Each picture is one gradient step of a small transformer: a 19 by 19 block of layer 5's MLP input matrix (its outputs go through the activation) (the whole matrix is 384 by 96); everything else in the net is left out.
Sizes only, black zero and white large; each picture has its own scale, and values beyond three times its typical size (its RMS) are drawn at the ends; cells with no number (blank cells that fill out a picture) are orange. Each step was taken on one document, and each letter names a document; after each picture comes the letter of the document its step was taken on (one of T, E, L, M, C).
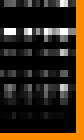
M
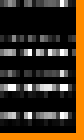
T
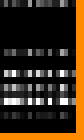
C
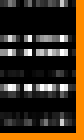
T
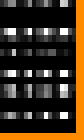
M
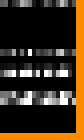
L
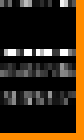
L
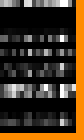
T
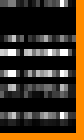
T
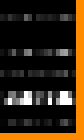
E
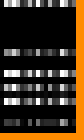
C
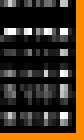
M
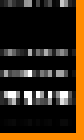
L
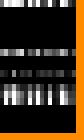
C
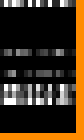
C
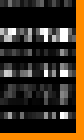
M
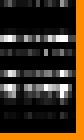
T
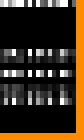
C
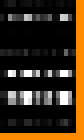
E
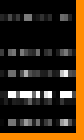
E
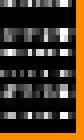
M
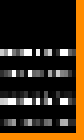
L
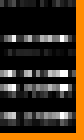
T
